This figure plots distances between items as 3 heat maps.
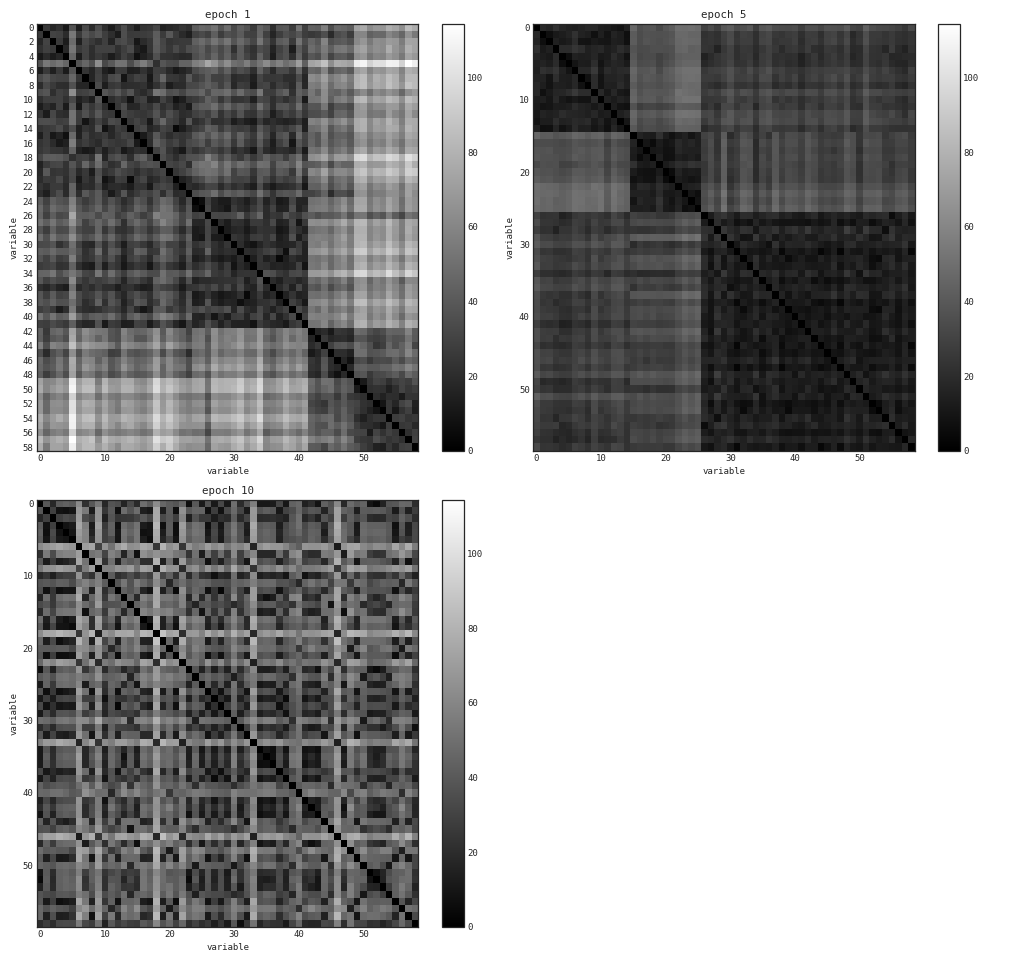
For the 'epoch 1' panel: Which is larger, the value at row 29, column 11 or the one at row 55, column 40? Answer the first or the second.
the second
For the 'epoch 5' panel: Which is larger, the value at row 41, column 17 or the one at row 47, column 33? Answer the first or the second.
the first
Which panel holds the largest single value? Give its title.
epoch 1
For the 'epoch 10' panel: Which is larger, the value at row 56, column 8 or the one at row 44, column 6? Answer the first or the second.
the second
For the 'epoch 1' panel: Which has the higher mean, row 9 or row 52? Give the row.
52
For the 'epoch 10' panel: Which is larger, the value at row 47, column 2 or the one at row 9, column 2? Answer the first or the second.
the second
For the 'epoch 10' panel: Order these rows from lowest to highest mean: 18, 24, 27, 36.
27, 36, 24, 18
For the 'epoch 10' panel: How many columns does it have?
59
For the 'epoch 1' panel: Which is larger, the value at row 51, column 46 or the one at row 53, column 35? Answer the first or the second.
the second
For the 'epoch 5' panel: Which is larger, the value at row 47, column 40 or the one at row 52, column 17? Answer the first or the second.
the second
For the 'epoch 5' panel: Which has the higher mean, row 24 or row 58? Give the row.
24
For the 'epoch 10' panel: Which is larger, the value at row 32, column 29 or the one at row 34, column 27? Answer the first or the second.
the first
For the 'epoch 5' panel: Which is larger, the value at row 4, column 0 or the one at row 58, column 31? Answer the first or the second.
the first
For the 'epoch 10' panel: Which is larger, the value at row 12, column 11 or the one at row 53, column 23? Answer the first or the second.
the first
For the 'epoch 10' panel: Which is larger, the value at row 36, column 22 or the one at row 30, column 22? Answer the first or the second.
the second
